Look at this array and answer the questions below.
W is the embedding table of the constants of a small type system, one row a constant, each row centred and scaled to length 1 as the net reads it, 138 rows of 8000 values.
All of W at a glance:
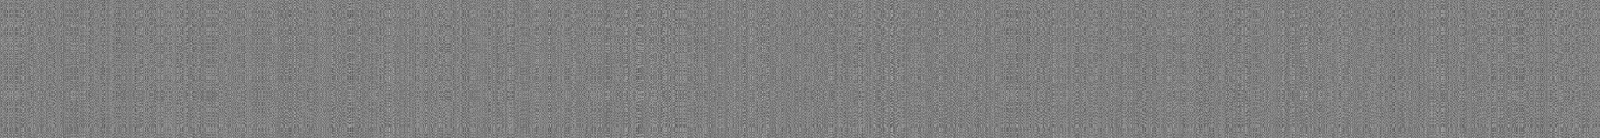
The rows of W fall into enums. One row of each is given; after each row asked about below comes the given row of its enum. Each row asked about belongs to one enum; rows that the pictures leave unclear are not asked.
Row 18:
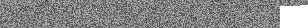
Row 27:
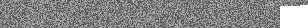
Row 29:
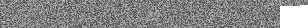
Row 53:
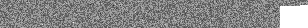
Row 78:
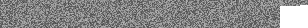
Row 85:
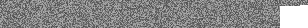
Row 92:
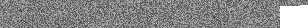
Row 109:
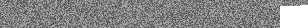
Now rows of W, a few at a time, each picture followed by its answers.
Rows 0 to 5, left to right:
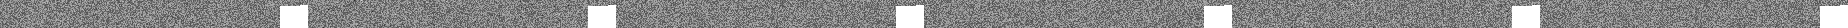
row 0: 27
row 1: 18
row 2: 85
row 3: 78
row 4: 53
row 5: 85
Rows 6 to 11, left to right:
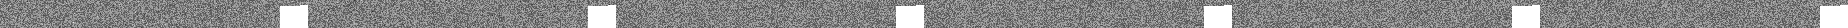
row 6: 53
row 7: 18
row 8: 85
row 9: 85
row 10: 78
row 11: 109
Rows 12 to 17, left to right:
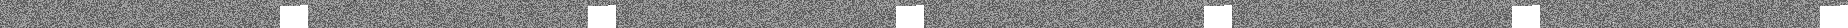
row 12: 109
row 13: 18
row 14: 78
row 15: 78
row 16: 78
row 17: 53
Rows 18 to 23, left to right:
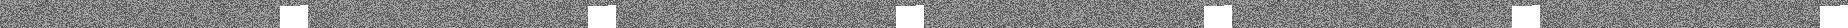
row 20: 85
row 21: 29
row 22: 18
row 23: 85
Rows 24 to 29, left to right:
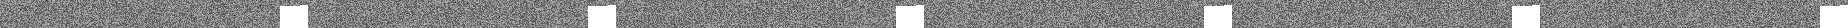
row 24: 18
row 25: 92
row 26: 92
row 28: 27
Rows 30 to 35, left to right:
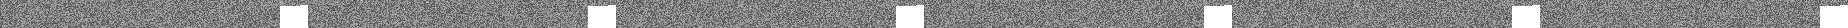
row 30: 78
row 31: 18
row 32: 109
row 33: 78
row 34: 109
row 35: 85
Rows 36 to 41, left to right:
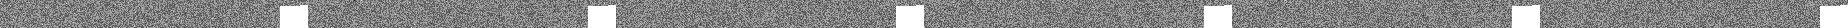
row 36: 53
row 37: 18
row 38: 29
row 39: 18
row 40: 18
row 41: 27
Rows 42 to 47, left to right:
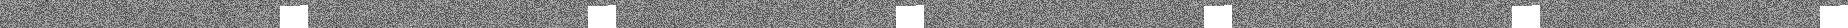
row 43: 92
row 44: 92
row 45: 27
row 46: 53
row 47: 92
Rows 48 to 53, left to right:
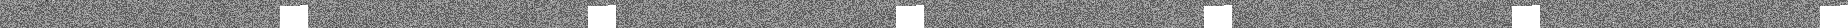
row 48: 18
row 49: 92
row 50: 78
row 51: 92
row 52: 85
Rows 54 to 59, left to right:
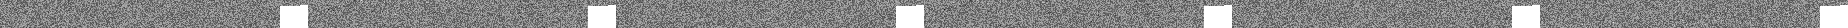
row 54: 109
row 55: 18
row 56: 78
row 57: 18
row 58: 109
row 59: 53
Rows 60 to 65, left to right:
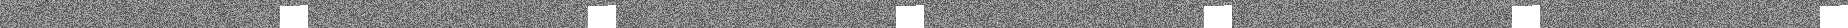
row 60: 18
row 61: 53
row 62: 85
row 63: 53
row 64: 78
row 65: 92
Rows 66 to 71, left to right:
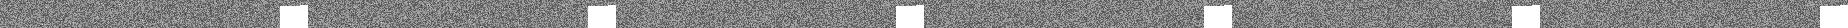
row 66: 53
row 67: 53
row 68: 27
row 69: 78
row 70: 85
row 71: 27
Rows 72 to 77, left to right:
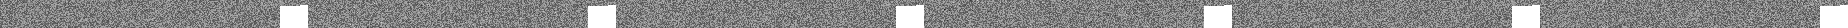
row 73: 53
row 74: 27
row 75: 18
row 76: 78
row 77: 29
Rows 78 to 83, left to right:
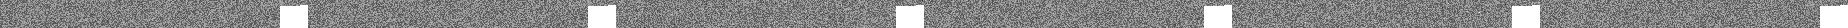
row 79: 78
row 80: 92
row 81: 109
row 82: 53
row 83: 27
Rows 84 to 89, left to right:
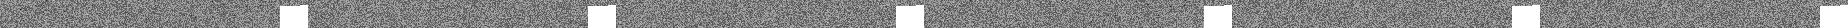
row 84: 18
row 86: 29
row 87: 18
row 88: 109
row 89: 109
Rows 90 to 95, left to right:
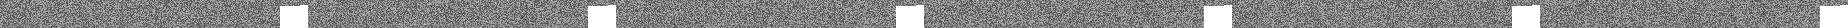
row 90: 85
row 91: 92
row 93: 18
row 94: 85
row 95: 18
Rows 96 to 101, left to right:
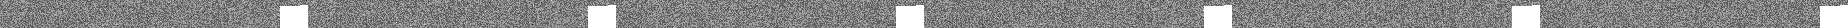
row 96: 92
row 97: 92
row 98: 85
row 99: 92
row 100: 53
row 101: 85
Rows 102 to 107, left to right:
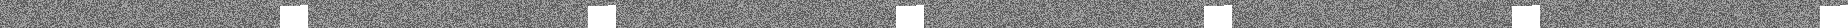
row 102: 109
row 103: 53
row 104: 109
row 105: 29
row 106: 85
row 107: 18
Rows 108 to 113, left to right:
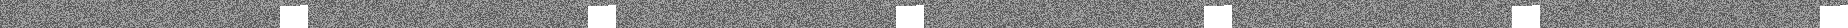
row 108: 78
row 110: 27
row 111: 29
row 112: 53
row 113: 18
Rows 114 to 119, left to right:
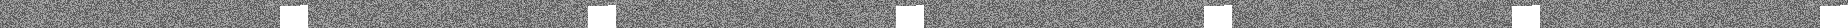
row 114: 27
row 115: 53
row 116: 18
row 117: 78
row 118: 85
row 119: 27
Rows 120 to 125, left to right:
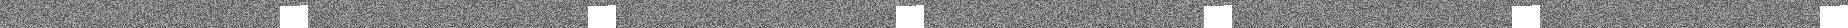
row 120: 53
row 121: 85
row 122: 78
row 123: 53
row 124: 85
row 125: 85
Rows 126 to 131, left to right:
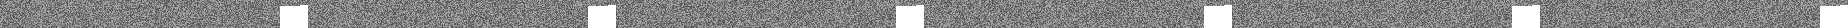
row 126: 85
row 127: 27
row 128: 78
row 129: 109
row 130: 78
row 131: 78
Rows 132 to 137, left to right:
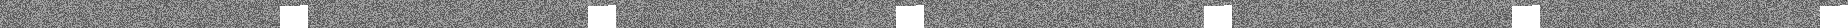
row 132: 85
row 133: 78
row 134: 92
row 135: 53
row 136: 78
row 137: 92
